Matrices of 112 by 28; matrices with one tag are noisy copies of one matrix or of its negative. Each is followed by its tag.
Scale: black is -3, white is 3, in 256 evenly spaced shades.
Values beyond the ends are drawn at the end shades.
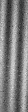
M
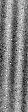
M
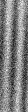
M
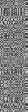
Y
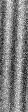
M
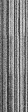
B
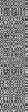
Y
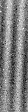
M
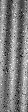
M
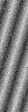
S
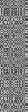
Y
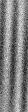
M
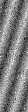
S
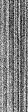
B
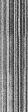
B
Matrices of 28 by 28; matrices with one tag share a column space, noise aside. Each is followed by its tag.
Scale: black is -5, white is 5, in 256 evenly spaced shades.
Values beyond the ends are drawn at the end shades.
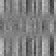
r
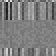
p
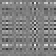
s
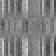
r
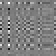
s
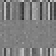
p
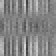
r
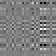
s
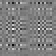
s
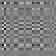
s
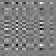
s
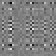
s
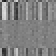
p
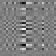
s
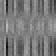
r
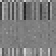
p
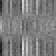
r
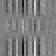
r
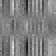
r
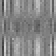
r
